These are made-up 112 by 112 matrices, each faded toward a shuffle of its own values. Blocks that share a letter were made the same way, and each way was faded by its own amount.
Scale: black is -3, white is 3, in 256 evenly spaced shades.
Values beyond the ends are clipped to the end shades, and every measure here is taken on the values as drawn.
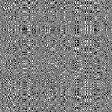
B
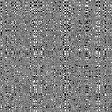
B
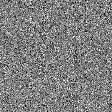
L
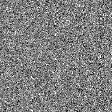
L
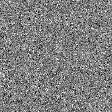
L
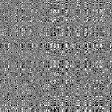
B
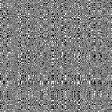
B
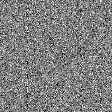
L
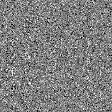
L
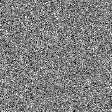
L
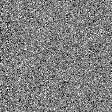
L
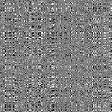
B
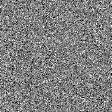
L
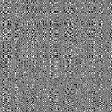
B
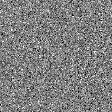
L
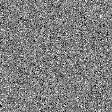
L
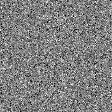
L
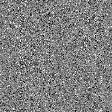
L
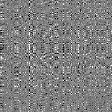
B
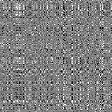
B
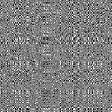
B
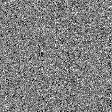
L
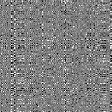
B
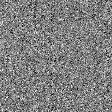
L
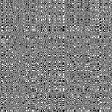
B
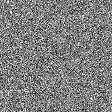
L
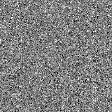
L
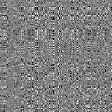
B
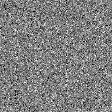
L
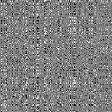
B
